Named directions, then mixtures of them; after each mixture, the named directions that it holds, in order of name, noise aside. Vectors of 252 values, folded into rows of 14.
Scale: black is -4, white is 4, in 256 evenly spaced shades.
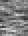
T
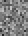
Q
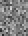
Q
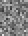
Q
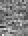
Q, T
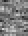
Q, T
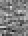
Q, T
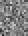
Q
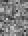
Q, T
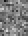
Q, T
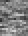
T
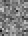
Q, T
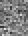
Q, T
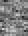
Q, T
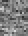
Q, T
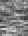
T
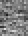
Q, T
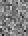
Q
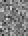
Q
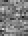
Q, T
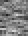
T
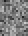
Q, T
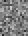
Q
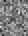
Q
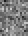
Q, T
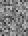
Q
